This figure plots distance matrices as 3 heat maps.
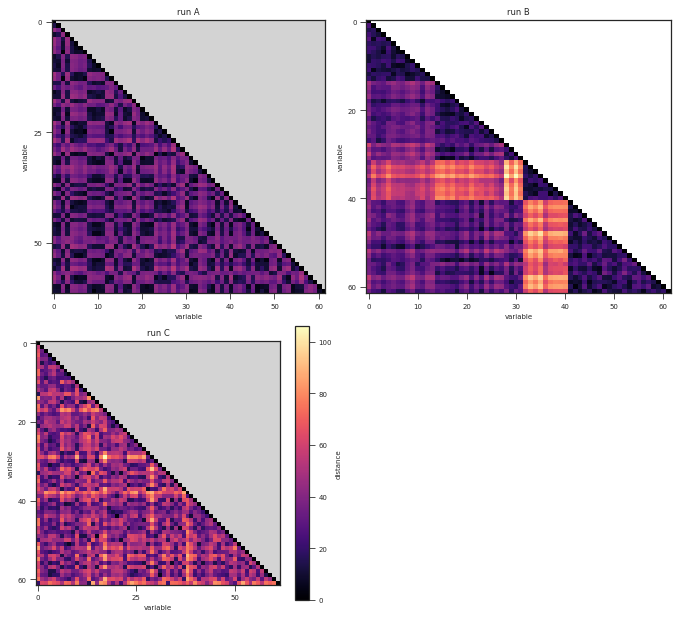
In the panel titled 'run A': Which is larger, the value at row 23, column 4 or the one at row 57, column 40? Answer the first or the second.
the second
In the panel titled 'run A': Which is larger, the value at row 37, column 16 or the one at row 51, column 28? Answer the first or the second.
the first
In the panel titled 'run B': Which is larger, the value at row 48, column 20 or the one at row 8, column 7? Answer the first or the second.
the first
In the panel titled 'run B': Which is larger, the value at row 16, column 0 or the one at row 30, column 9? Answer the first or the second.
the second
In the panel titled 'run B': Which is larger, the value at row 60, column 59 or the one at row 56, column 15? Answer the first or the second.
the second
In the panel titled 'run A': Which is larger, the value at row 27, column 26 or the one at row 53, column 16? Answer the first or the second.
the second
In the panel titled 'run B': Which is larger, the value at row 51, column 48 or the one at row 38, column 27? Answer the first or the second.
the second
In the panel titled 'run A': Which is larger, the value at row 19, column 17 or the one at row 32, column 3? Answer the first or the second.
the first
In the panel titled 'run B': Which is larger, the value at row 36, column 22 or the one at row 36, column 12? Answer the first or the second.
the first
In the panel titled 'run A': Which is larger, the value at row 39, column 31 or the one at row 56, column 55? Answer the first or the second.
the first
